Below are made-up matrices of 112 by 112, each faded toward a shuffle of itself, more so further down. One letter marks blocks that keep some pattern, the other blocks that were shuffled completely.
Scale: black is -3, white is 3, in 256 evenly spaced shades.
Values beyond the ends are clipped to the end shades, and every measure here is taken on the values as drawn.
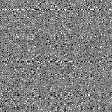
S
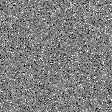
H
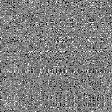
S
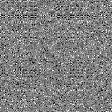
S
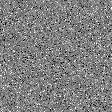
H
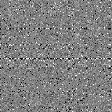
S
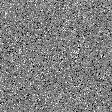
H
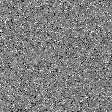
H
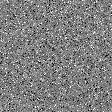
H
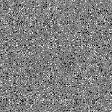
S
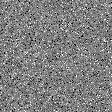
H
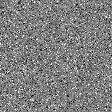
H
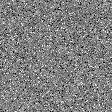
H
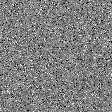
H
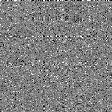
S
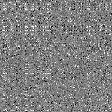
S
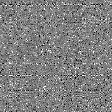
S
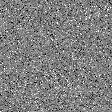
H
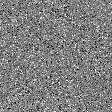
H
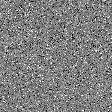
H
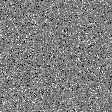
H
